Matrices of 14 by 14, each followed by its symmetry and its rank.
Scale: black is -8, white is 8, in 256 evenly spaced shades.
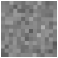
neither, full rank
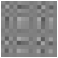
symmetric, rank one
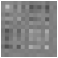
symmetric, rank two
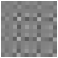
symmetric, rank one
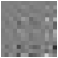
antisymmetric, rank two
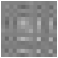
symmetric, rank two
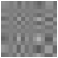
symmetric, rank one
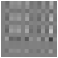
neither, rank one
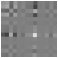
symmetric, rank one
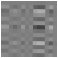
neither, rank one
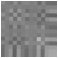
symmetric, rank two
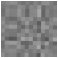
antisymmetric, rank two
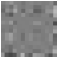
antisymmetric, rank two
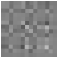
symmetric, rank two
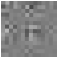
antisymmetric, rank two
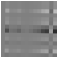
neither, rank one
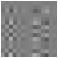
neither, rank one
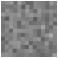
neither, full rank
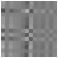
neither, rank one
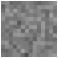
neither, full rank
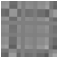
symmetric, rank one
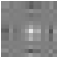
symmetric, rank one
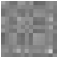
symmetric, rank two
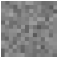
neither, full rank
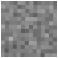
neither, full rank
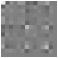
symmetric, rank two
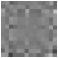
antisymmetric, rank two
